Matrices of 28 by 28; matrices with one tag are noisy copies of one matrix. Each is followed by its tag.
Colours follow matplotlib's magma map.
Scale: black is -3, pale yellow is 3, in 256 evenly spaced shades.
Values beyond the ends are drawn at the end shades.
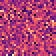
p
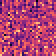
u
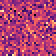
p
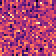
u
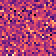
p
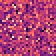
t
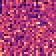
u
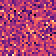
p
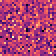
t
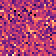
p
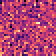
u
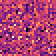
t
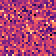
p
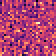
u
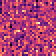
u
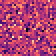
t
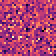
t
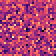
t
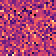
p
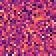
p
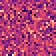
p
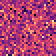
p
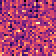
u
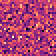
t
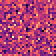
t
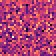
t
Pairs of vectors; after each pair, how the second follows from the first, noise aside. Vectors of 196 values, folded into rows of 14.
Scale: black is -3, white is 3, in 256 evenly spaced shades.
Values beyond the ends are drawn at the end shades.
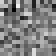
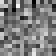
copied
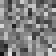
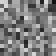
reversed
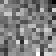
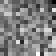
copied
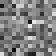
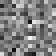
copied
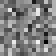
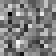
reversed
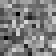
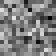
reversed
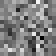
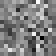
copied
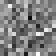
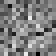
negated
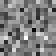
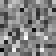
copied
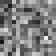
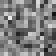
reversed
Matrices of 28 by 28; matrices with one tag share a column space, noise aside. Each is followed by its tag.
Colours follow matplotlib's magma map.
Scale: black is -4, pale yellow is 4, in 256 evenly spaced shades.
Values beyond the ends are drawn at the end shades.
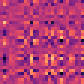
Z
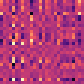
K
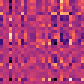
K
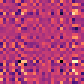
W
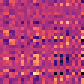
Z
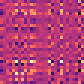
W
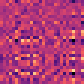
Z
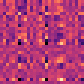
K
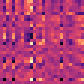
K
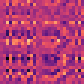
Z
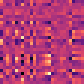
Z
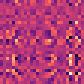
Z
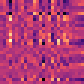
K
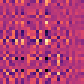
Z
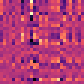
K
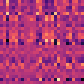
K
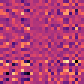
W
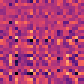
Z
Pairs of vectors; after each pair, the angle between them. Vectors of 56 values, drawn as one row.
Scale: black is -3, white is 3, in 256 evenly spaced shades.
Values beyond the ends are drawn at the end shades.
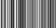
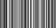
orthogonal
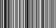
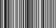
nearly parallel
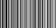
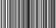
nearly opposite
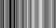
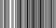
nearly opposite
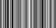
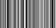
orthogonal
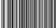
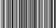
nearly parallel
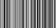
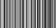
nearly parallel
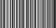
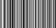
partly aligned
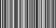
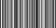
nearly parallel
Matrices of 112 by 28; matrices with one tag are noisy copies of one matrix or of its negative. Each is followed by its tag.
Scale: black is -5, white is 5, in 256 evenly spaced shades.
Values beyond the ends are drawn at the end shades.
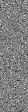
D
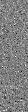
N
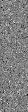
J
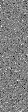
D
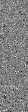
N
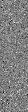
J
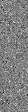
J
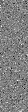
D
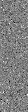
J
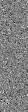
J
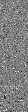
N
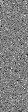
D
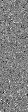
J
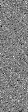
D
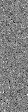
J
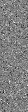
J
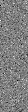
D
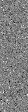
J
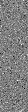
D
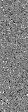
J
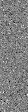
J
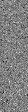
J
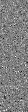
N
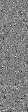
N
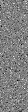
D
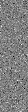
D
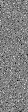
D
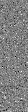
N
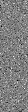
D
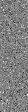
J
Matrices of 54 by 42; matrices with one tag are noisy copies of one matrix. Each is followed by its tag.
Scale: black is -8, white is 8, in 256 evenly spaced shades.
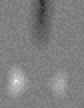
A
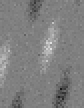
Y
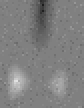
A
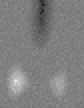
A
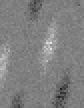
Y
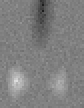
A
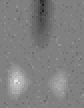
A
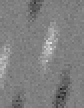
Y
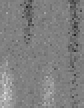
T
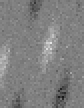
Y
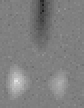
A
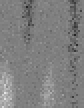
T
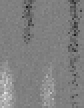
T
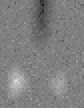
A
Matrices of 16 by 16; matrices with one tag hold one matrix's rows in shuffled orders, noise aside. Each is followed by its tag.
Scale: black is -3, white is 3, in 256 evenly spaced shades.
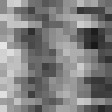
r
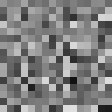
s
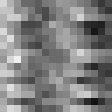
r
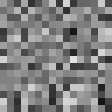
s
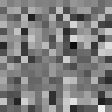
s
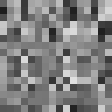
s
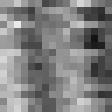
r
